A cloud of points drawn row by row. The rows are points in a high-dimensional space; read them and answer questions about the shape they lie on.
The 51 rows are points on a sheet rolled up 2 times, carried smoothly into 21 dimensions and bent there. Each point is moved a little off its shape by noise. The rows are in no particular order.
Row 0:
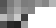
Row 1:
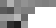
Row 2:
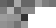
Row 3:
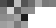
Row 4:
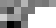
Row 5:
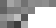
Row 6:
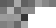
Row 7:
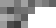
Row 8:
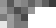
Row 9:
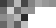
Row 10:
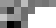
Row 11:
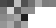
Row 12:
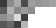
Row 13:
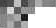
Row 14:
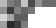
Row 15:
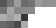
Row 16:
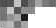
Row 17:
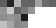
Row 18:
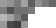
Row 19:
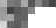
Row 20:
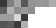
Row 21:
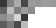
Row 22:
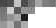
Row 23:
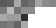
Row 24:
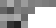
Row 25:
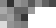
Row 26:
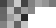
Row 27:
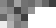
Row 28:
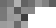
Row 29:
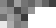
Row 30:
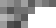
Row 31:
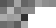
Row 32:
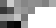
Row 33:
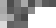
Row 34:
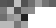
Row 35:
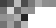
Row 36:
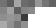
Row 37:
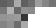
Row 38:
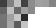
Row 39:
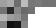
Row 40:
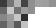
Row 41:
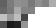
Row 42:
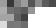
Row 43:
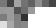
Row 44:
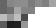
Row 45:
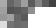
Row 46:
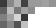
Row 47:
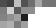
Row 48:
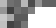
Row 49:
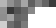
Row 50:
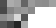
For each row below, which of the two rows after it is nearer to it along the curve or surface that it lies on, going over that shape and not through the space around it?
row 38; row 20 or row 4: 20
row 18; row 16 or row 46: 46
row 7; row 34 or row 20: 20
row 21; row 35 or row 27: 35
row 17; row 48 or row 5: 48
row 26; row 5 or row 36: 36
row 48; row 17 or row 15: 17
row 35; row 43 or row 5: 43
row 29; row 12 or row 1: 12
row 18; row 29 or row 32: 29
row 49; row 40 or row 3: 3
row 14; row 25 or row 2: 25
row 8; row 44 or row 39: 39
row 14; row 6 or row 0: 0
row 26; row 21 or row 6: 21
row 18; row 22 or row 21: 21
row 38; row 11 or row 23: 11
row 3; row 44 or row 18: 44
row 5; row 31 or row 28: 31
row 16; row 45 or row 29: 29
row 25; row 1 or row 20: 20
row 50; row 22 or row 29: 22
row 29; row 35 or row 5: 35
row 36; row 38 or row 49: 38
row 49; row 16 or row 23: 16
